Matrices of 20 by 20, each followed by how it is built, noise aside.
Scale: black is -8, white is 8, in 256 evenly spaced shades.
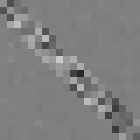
banded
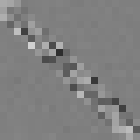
banded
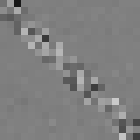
banded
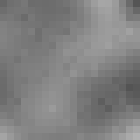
smooth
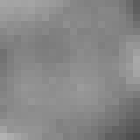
smooth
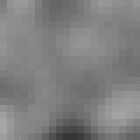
smooth
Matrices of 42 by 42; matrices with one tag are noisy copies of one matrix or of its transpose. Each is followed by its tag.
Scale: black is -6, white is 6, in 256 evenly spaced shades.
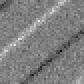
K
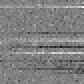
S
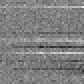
S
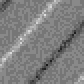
K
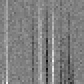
S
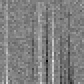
S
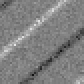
K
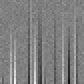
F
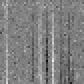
S
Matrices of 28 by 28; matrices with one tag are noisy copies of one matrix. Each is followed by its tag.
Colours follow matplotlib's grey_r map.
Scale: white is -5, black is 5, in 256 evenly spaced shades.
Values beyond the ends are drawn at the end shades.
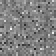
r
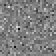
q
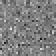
r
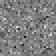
q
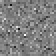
q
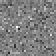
q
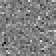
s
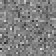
r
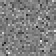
s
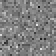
r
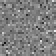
s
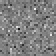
q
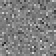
s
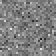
r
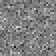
q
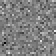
s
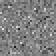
q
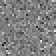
s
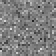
r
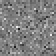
q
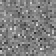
r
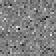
q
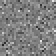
s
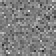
s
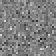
r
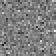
s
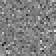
s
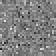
r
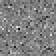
q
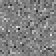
q
